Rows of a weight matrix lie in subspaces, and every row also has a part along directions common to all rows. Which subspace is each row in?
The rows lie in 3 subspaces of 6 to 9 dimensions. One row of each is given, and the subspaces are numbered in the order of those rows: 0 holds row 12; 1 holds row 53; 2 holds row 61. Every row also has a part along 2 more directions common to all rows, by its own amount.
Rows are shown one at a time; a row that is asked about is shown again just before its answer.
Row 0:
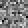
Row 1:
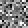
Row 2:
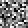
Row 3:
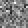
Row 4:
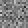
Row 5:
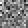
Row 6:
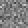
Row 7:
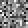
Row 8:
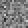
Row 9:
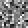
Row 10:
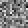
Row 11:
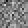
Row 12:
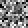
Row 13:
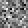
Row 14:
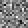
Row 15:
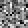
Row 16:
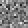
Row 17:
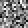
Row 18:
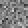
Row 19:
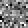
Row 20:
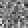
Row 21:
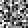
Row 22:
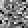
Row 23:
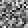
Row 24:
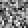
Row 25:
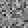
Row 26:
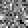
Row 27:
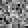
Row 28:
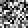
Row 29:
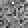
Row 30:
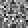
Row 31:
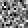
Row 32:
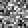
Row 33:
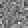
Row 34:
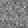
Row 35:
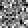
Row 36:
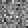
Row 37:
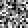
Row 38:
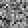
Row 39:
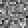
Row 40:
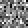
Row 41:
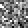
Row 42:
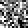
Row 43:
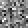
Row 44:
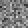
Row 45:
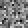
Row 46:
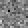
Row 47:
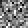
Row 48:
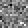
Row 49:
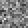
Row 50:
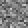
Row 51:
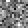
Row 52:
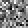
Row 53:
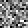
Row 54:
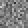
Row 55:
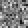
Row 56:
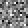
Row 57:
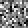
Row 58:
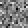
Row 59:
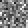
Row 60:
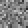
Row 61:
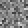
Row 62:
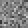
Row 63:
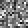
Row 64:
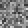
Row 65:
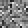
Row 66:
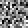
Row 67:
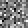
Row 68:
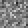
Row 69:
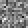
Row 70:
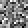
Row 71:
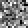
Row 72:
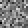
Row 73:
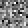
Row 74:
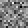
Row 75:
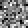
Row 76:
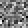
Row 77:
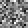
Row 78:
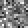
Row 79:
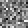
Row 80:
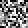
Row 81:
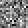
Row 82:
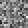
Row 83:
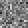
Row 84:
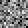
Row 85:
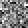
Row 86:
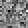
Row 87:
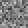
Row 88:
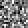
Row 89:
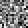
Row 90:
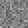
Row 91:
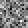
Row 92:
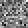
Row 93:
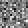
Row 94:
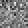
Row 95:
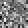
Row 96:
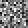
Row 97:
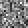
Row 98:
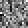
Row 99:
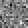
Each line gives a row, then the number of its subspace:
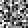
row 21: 0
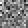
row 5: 0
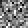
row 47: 0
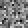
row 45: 0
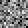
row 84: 2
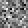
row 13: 1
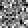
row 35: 0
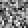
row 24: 1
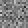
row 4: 0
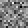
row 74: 0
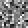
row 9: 2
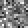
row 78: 2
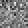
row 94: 1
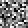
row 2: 1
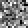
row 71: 0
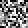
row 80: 0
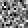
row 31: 2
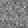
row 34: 0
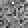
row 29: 0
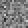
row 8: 2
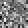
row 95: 2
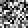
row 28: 0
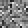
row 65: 0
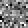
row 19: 2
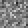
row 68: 1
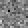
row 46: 2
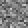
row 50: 1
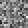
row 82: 0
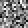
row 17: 2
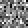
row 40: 1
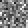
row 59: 1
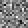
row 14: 2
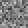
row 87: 0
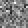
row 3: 0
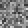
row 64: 2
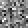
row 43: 1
